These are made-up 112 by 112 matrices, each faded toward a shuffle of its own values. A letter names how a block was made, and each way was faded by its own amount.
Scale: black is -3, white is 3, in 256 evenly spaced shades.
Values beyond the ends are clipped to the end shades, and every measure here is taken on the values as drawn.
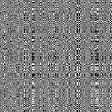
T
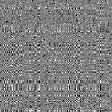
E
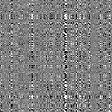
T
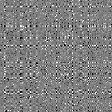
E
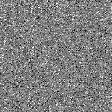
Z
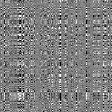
T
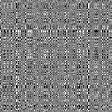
T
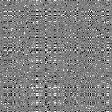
E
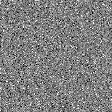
Z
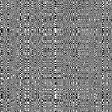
T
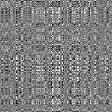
T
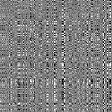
T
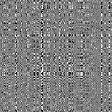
T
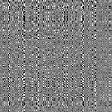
T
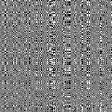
T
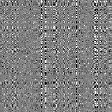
T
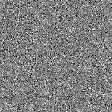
Z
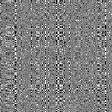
T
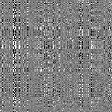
T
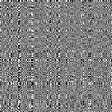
T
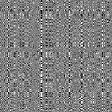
T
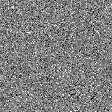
Z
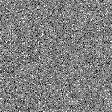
Z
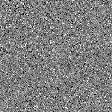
Z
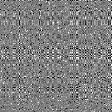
E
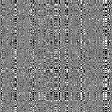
T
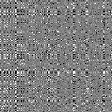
E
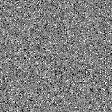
Z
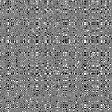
E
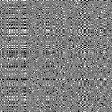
E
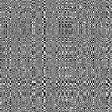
T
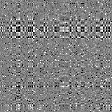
E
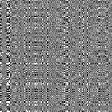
T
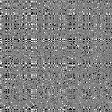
E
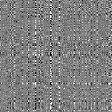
T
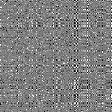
E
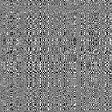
T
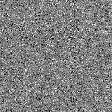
Z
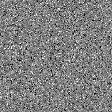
Z
